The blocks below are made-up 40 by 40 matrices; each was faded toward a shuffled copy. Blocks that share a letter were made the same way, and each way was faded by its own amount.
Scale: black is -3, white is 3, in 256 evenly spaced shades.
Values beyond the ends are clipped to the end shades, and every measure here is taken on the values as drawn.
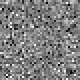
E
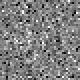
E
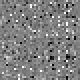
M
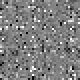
M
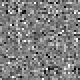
E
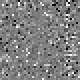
M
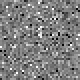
E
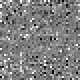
M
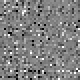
M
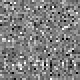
E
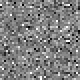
E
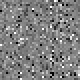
M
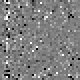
M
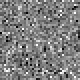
E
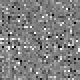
M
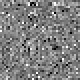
E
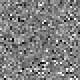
E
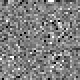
E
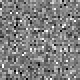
E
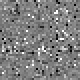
M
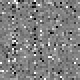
M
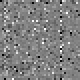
M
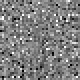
E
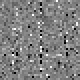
M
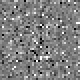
M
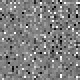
M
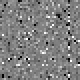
M
